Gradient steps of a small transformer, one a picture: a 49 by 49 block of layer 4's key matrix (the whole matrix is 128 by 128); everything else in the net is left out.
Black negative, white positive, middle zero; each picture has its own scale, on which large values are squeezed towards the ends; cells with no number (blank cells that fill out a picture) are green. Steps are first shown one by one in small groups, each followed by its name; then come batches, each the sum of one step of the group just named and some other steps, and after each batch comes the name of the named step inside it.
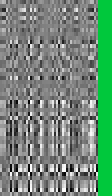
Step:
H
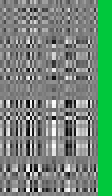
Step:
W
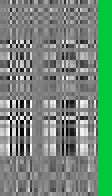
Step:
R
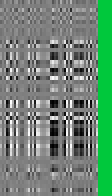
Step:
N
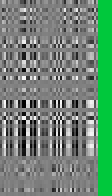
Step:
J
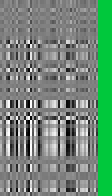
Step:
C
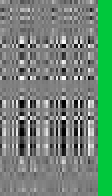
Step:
J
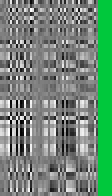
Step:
R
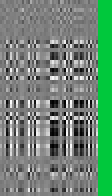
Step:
N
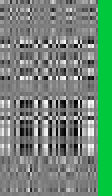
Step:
W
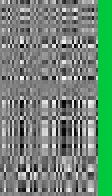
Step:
H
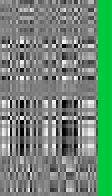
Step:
R
